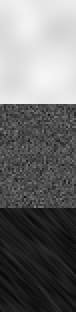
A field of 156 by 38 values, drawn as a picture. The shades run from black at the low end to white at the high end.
The table splits into 3 rows of 1 panel. Panel 1,1: very high, smooth, faint in contrast. Panel 2,1: low, fine-grained. Panel 3,1: very low, slanting down to the right, faint in contrast.
